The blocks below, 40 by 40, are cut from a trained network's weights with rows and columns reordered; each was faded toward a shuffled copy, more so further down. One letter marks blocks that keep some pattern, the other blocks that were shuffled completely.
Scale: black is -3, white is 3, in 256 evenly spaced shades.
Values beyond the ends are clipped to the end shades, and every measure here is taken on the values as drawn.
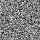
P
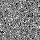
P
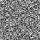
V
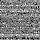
V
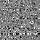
V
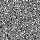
P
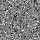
P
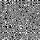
V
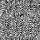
V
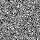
P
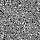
P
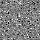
V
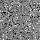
P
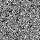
P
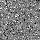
P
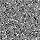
P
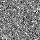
P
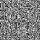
V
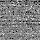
V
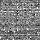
V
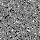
P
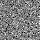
P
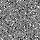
P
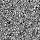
P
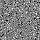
P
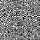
V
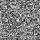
V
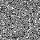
P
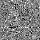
V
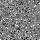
P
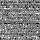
V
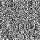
V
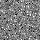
P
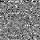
V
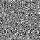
V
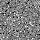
P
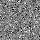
P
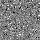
P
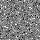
P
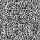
V
